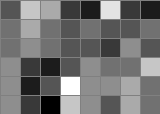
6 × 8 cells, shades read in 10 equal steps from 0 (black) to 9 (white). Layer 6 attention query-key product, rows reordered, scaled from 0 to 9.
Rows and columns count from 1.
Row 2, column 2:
6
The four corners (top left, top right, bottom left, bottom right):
3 1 5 4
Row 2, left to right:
4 6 4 3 4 3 3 4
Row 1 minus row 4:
-2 5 5 -1 -4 4 -2 -6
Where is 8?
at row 1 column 6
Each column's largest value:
5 7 6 9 5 8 6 7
